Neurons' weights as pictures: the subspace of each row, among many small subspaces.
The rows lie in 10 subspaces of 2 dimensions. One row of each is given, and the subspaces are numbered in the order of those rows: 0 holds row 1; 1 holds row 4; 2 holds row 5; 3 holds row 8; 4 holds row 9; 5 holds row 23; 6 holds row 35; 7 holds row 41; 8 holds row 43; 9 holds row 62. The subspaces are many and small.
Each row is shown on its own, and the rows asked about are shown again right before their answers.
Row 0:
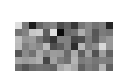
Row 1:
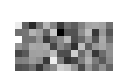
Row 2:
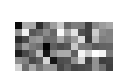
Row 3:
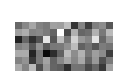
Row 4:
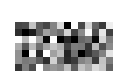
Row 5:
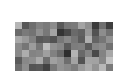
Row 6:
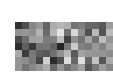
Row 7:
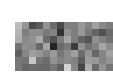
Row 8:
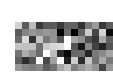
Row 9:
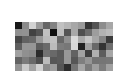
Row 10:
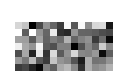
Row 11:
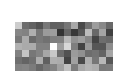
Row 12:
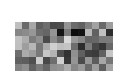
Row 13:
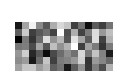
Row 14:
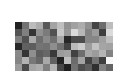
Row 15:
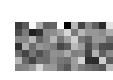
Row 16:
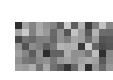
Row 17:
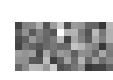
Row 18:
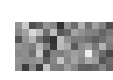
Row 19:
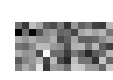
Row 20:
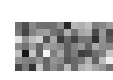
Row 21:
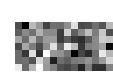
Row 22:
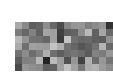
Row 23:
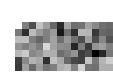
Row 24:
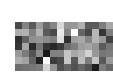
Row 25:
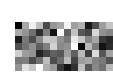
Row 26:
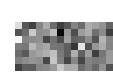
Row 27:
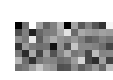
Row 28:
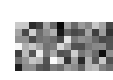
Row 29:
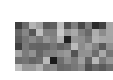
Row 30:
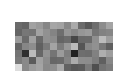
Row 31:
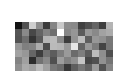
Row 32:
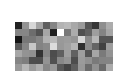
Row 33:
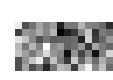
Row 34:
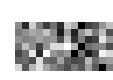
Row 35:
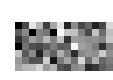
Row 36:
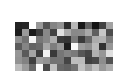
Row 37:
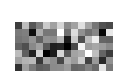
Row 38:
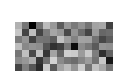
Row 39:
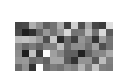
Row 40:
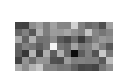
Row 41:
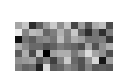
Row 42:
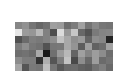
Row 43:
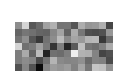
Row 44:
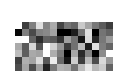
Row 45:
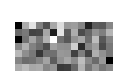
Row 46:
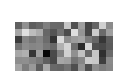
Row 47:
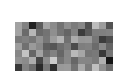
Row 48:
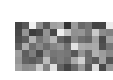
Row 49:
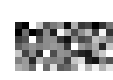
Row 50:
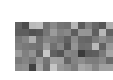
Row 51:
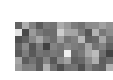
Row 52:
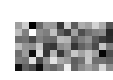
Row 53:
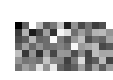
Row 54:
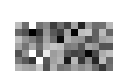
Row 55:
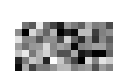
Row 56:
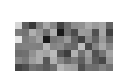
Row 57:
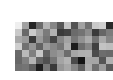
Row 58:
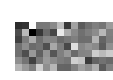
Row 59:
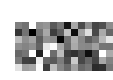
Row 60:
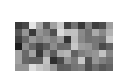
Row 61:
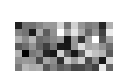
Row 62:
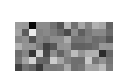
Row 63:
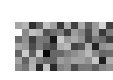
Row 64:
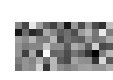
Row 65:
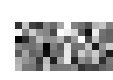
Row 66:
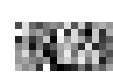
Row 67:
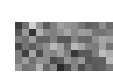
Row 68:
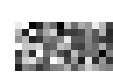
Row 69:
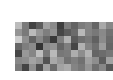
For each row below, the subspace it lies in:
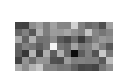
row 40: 8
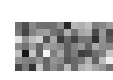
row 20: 1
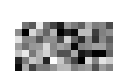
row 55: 5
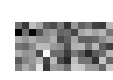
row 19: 7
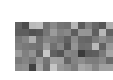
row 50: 5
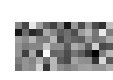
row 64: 7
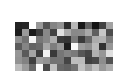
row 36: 5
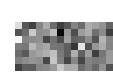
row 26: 0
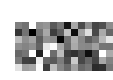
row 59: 9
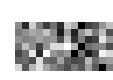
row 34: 8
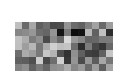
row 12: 3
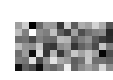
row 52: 9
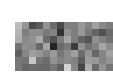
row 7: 1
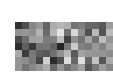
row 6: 9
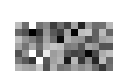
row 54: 9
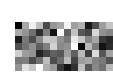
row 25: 4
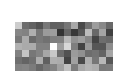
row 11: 3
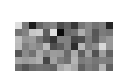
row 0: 4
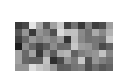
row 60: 6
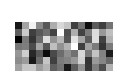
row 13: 1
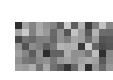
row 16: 4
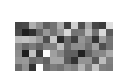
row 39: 1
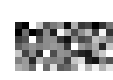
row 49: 5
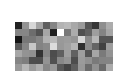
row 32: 4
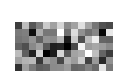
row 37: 8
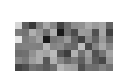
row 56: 0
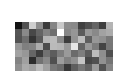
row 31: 1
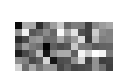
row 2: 5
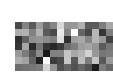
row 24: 6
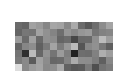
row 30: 8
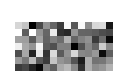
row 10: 6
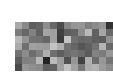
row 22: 6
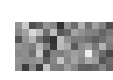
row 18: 4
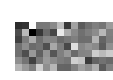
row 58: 5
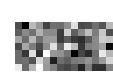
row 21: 8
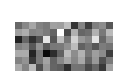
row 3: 1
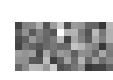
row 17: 6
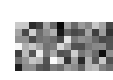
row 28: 9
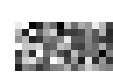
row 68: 9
